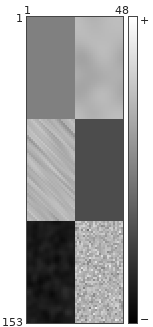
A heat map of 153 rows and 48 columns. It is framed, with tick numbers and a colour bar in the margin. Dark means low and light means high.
It is made of 3 by 2 panels. Panel 1,1: middling, flat. Panel 1,2: high, smooth, faint in contrast. Panel 2,1: high, slanting down to the right, faint in contrast. Panel 2,2: low, flat. Panel 3,1: very low, blotchy, faint in contrast. Panel 3,2: high, fine-grained.
